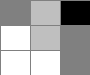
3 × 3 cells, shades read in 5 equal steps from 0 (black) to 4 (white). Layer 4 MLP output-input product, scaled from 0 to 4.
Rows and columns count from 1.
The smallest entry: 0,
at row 1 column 3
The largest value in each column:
4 4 2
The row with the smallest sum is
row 1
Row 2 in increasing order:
2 3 4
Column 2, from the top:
3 3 4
